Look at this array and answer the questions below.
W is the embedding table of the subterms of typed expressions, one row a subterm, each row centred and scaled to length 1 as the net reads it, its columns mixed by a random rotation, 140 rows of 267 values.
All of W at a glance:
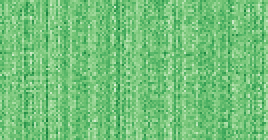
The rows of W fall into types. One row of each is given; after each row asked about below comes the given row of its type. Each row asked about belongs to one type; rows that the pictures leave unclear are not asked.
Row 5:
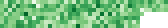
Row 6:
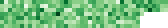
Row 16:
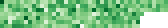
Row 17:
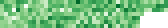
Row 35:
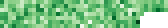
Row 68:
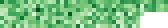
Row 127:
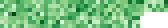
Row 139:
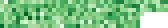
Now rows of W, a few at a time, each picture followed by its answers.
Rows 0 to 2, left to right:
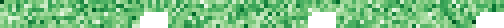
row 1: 5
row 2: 35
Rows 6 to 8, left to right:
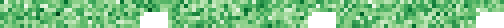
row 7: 5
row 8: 5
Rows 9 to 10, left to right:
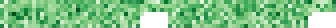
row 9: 127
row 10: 127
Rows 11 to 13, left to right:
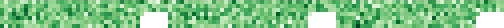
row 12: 139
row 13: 5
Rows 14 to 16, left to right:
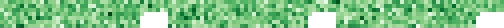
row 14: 139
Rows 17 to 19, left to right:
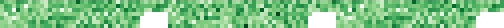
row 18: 139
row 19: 17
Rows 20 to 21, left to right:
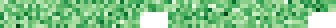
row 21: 6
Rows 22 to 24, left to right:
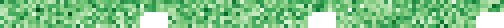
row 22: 68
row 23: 68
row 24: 17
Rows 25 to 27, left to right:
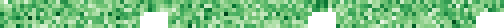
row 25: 6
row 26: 6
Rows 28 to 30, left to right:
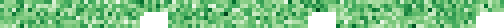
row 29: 6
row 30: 16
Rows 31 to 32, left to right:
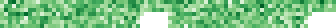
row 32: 68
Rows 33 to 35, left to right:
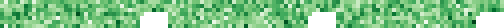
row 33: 35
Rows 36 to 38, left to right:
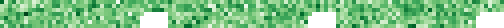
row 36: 35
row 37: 16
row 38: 16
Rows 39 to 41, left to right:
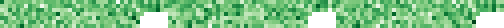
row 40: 68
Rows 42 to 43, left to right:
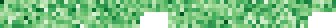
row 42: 16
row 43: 127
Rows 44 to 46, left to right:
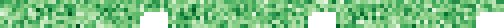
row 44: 68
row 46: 139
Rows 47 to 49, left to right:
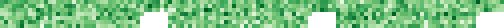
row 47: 68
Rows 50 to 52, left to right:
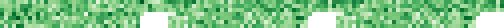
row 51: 68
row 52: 68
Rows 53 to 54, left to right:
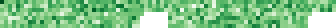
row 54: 17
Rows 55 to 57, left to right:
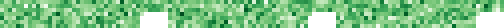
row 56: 127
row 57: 68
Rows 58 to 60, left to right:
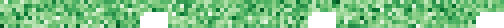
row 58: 35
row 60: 16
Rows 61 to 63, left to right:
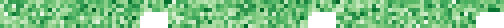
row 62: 16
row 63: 35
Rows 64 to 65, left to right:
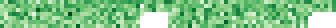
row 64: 68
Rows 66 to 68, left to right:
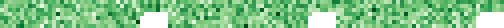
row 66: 35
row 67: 139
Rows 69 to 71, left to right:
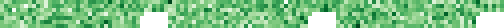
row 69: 17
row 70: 35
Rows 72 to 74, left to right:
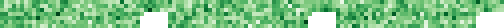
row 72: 6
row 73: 35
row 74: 6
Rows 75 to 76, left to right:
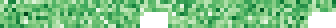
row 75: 139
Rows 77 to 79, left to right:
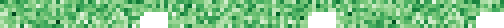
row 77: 127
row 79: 127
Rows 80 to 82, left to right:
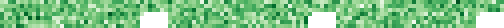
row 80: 139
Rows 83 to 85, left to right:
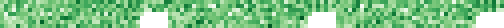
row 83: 17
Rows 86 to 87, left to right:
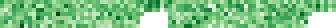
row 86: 6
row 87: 16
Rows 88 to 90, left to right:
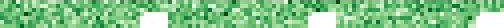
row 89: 6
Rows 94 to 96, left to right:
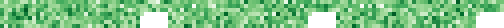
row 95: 17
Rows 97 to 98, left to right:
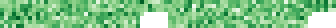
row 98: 6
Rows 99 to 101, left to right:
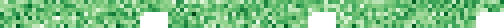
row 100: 5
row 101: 17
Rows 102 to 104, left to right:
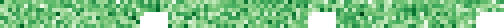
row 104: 5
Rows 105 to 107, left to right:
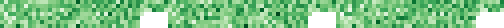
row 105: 17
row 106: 139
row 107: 17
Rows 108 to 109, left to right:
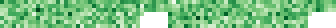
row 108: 68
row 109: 6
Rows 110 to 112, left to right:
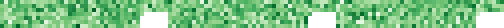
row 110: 16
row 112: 139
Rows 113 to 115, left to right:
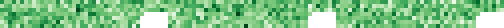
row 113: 127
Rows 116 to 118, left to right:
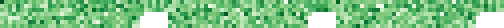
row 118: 16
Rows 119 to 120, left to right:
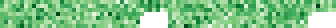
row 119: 6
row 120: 16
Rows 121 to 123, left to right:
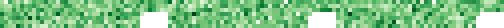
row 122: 35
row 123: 127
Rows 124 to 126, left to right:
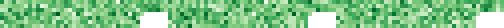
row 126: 68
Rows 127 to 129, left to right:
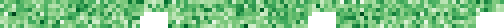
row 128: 16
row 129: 6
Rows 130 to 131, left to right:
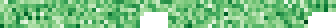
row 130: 139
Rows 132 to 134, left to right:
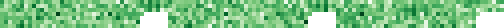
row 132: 6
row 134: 5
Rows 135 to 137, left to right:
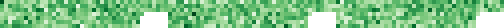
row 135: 16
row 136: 5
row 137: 16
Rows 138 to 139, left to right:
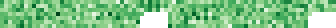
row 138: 6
